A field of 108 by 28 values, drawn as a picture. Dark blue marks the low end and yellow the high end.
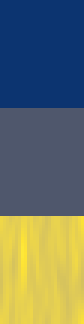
The table splits into 3 rows of 1 panel. Panel 1,1: very low, flat. Panel 2,1: low, flat. Panel 3,1: very high, streaked downward, faint in contrast.
